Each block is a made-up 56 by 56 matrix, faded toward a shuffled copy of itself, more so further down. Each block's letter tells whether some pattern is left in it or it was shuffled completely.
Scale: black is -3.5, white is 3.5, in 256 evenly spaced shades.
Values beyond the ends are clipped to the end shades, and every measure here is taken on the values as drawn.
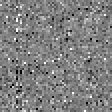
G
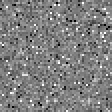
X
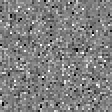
X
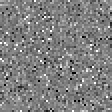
X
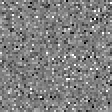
X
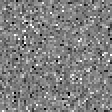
X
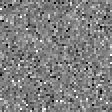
X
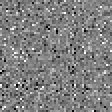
G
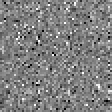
G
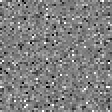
G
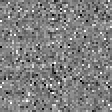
G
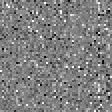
G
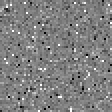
X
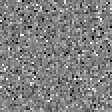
X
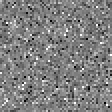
X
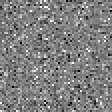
G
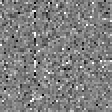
G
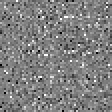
G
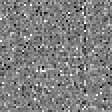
G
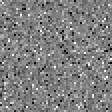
X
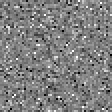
G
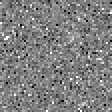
X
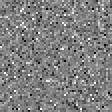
X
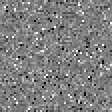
X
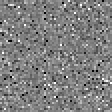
G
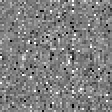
G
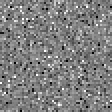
X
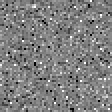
X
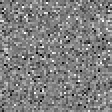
G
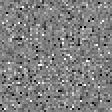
G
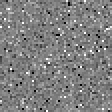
X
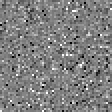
G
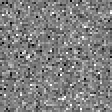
X
